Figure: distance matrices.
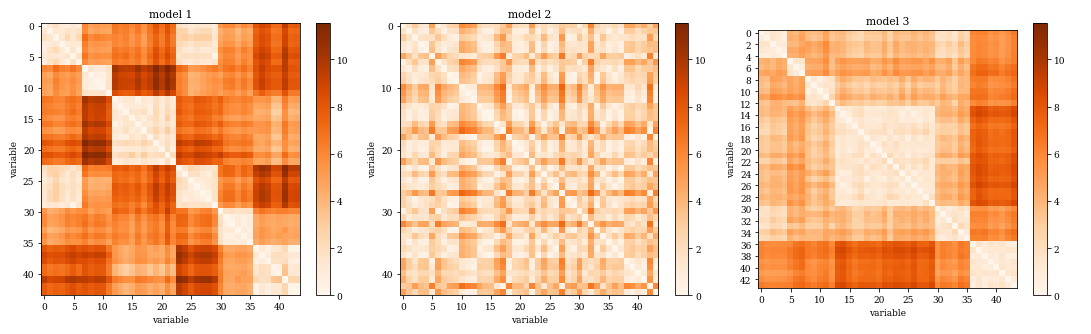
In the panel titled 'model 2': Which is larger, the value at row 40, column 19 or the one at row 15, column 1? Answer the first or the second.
the first
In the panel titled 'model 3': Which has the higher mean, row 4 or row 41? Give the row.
41
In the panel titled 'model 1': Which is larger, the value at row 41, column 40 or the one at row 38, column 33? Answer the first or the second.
the second
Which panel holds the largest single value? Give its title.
model 1
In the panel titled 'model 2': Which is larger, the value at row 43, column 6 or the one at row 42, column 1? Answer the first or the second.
the first
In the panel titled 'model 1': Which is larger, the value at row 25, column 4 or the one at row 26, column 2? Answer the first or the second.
the second
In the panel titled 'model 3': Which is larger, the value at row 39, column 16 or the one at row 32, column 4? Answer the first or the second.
the first
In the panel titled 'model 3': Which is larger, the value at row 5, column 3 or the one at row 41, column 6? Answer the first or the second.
the second
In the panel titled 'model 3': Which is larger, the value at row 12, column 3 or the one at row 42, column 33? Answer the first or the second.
the second
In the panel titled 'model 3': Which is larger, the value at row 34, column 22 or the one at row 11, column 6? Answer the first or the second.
the second
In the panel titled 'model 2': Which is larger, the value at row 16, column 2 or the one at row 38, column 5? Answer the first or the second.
the first
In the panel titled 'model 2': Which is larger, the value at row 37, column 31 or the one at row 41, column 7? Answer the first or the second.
the second
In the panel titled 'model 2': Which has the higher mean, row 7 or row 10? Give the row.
10
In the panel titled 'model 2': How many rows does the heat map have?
44
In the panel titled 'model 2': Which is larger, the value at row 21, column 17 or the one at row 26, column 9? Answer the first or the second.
the first
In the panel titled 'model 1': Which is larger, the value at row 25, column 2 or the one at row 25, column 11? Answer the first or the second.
the second
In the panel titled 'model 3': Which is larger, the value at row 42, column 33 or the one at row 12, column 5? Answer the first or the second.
the first
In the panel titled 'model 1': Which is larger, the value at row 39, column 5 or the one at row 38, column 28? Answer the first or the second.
the second
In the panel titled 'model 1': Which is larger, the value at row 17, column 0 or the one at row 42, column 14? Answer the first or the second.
the first
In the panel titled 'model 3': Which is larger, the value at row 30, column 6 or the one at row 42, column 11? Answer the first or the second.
the second
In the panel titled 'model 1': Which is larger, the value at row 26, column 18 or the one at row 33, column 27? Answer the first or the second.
the first
